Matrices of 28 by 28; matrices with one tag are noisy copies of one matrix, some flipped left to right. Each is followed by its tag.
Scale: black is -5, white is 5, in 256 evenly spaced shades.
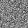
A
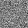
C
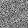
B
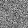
B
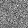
B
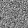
A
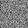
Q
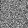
Q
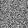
Q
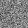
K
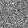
C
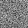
B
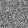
C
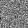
A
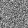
A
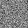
Q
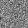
A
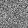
B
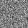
A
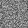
Q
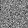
Q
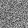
K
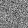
B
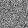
C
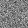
B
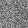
K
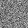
K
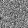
A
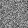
Q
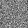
Q
